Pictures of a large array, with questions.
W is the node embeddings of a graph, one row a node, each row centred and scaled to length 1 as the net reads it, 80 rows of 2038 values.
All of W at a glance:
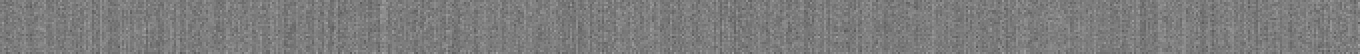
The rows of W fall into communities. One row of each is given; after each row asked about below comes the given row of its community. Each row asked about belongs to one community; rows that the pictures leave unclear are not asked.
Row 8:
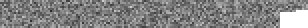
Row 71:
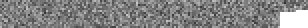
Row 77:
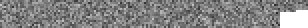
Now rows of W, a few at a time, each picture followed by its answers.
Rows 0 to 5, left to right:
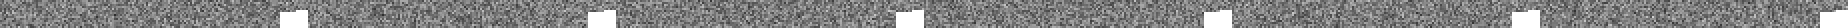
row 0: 8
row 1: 71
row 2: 77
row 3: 8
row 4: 71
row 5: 8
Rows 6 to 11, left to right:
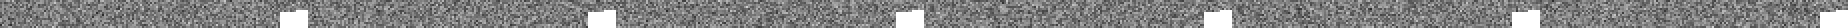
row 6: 77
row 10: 77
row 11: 8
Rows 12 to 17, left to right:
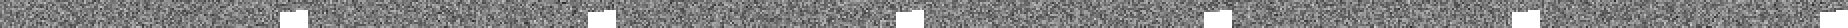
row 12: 77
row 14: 77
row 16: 8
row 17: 71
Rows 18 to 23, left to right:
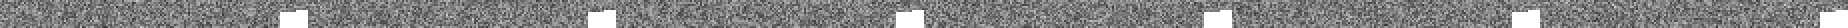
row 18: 71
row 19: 8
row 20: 71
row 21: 71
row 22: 77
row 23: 77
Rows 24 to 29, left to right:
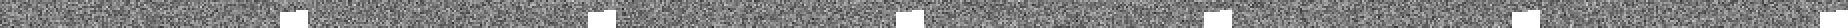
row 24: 8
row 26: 77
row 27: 71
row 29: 8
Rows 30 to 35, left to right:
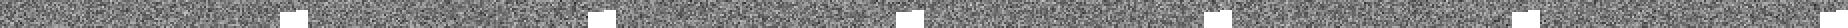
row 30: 8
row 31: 77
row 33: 8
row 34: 77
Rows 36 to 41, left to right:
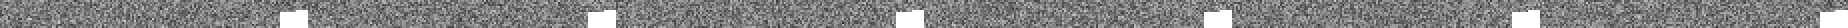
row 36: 77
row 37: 8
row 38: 8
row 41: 8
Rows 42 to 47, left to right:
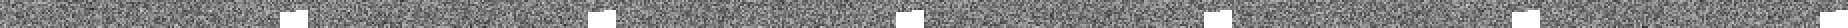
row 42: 77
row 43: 8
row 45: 77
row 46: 77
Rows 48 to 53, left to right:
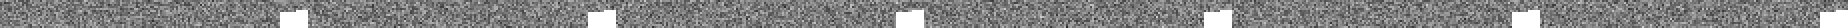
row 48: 8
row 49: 77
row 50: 71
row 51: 77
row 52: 8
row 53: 77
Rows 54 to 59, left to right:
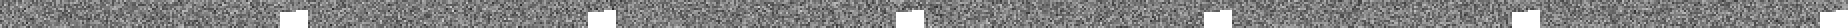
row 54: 71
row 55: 8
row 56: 8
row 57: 77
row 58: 8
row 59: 8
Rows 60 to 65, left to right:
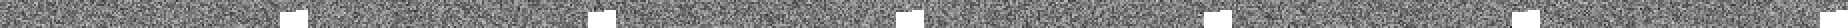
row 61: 8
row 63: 71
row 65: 77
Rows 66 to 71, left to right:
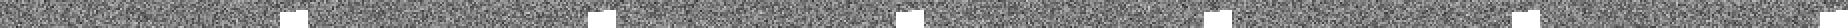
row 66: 77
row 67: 71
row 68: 8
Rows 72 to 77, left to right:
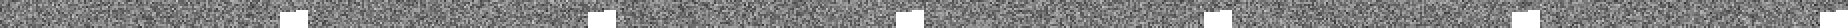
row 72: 8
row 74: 77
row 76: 71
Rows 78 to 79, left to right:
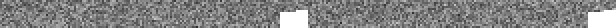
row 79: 71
